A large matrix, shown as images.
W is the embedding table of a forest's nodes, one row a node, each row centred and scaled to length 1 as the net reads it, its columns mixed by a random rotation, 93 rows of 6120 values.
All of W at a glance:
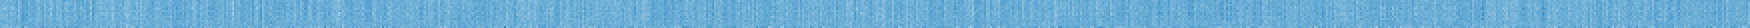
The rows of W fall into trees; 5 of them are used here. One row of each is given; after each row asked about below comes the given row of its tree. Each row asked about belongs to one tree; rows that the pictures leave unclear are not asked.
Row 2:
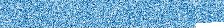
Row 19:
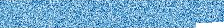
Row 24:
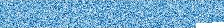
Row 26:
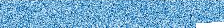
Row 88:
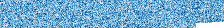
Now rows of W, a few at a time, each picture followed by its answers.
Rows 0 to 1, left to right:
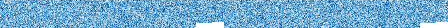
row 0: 19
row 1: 24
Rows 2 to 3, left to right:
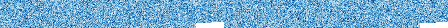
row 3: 19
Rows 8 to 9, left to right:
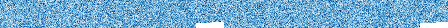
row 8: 2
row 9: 24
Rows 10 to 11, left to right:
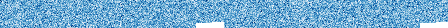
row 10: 2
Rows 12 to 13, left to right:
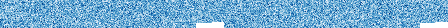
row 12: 26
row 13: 26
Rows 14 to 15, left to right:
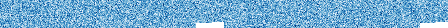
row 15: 2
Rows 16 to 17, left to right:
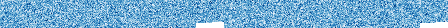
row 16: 88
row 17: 2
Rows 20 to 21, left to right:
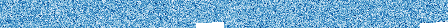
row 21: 2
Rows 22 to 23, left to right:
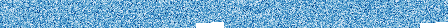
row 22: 26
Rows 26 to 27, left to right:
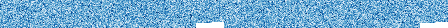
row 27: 26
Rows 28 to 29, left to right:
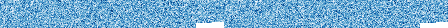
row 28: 26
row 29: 26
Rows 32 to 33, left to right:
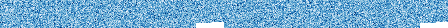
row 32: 26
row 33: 24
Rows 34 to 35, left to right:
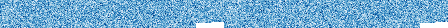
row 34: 26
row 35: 26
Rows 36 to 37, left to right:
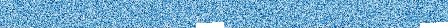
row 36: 24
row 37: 88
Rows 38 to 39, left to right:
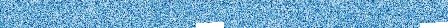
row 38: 24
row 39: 19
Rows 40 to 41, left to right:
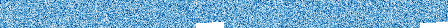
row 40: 2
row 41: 19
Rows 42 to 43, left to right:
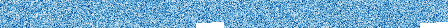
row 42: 26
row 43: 24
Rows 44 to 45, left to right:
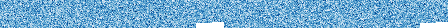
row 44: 26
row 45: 26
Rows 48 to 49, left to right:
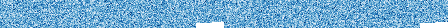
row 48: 24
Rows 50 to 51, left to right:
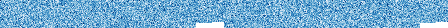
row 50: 19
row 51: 26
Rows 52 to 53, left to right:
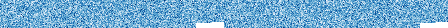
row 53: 26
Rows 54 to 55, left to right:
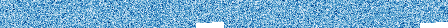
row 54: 24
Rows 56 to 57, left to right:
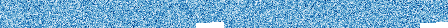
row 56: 2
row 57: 26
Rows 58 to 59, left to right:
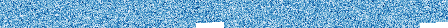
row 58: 88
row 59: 19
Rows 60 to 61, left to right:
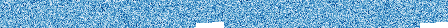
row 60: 19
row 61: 24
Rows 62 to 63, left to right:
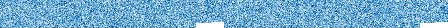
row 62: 19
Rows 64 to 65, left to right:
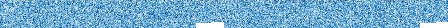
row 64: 26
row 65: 24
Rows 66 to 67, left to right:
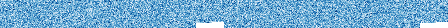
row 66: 24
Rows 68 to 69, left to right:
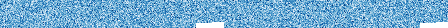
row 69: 19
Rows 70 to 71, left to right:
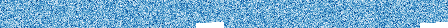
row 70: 2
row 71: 24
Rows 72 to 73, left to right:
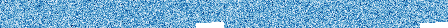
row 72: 2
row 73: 26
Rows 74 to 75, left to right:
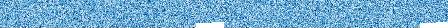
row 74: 19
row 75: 19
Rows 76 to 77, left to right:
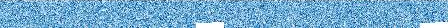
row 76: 26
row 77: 2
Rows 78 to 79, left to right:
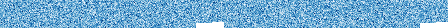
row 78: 24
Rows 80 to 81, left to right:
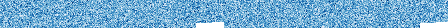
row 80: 88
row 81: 24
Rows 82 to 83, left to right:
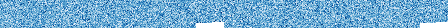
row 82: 2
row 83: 19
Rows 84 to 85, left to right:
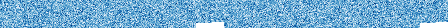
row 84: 2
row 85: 88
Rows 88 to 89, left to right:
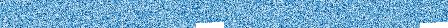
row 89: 19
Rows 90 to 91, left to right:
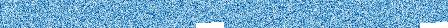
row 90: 26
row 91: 24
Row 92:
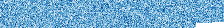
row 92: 19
